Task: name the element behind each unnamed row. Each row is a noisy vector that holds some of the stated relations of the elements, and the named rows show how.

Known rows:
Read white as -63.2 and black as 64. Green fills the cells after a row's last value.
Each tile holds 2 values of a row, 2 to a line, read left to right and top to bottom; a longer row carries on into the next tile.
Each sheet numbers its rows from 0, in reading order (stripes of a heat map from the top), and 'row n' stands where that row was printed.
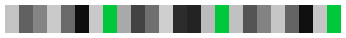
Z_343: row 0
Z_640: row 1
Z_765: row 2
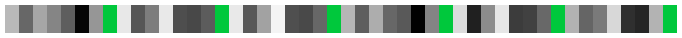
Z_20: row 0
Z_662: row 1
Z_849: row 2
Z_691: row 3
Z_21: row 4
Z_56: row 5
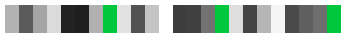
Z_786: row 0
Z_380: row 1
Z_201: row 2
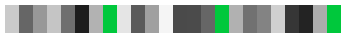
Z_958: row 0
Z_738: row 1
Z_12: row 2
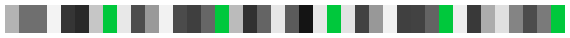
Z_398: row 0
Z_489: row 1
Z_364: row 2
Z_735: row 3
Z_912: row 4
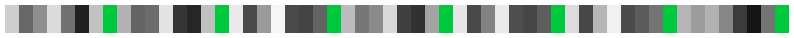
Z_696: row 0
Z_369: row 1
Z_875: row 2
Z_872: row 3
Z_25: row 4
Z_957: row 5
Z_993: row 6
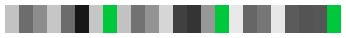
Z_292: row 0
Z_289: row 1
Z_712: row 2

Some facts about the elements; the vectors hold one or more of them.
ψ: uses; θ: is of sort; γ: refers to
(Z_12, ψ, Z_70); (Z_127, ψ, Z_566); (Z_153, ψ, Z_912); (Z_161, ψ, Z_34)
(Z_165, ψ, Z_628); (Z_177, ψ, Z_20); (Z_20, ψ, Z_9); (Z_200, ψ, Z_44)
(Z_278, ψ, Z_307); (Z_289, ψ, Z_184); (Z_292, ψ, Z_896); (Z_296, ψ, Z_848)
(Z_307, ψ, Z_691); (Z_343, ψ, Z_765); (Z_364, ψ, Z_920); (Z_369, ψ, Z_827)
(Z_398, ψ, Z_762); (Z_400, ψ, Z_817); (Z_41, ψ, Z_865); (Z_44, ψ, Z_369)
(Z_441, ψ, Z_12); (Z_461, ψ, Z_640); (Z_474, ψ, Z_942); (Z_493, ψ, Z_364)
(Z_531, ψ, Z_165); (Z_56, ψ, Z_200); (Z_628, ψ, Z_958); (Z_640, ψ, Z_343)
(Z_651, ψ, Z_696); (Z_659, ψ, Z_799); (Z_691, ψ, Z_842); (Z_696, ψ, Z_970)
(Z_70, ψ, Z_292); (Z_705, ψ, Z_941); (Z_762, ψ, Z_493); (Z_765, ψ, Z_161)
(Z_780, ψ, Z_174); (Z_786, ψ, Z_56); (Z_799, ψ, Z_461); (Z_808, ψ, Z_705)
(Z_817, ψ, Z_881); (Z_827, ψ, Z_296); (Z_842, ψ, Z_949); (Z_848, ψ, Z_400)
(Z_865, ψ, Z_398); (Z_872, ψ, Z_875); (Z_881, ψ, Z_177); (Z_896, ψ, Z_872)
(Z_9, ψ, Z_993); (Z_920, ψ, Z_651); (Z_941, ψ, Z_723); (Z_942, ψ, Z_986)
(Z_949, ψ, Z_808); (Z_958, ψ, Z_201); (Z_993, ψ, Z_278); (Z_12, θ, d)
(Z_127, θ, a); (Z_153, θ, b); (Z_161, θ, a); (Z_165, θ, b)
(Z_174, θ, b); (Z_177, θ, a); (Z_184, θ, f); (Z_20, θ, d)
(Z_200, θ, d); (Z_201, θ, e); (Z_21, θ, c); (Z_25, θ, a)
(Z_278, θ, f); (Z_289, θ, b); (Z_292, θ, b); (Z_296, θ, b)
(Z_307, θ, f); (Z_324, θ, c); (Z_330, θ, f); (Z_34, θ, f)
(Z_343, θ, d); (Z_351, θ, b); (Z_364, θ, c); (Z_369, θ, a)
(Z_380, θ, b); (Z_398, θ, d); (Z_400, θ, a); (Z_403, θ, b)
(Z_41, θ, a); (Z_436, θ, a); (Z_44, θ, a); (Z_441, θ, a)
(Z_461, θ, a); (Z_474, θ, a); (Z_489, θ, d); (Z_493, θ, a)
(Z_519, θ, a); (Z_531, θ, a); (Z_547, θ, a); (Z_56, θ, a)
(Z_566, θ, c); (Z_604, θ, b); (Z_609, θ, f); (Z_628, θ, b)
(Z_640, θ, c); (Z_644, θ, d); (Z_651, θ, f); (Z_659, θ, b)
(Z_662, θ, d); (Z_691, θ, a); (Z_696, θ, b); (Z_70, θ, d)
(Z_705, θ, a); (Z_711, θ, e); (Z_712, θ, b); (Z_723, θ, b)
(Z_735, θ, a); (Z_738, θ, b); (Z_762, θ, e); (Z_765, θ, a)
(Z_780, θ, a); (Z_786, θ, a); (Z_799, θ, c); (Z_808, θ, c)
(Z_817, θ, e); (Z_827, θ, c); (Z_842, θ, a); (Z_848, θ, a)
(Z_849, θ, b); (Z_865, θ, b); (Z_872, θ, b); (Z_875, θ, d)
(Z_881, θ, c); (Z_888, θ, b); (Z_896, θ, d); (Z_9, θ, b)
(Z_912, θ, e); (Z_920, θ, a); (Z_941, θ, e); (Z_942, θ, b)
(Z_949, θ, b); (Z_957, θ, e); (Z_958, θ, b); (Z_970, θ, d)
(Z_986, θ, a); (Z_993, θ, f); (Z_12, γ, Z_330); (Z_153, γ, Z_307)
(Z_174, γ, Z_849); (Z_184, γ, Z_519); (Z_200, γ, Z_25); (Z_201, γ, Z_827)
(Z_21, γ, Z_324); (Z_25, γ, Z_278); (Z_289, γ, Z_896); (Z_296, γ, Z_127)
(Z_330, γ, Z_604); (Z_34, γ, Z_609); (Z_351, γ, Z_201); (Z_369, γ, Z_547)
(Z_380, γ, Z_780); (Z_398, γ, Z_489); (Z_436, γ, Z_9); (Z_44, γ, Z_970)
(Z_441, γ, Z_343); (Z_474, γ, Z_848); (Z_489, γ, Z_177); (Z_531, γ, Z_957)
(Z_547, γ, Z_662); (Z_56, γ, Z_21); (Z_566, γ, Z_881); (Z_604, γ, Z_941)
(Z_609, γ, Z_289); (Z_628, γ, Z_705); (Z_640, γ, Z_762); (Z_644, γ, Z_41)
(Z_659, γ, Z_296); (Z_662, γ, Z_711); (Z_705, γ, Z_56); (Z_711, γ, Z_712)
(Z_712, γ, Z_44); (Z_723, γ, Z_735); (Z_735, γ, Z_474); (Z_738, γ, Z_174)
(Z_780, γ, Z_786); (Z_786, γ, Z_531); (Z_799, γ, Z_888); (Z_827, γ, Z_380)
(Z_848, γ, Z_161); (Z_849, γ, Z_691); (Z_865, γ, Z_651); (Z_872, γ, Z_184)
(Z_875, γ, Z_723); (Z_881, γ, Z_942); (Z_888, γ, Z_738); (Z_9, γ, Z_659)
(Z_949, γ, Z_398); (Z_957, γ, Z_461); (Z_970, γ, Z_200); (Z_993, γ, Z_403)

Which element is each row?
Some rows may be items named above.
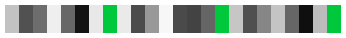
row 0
Z_493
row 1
Z_875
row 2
Z_41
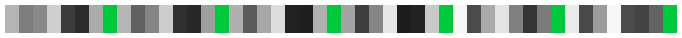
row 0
Z_628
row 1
Z_474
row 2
Z_786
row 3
Z_827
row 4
Z_403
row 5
Z_875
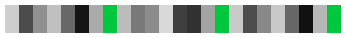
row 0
Z_127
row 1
Z_872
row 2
Z_161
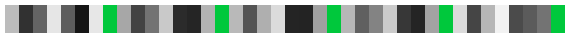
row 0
Z_364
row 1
Z_799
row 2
Z_780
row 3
Z_441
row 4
Z_957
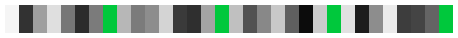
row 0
Z_519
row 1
Z_659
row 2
Z_461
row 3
Z_566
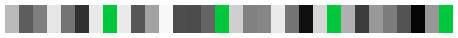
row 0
Z_762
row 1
Z_174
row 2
Z_651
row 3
Z_808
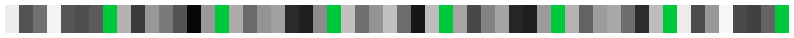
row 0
Z_970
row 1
Z_808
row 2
Z_705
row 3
Z_165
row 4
Z_881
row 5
Z_817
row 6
Z_875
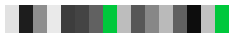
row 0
Z_566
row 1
Z_400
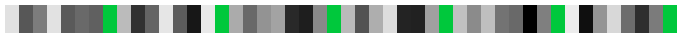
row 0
Z_711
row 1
Z_364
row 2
Z_705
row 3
Z_780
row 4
Z_307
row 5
Z_324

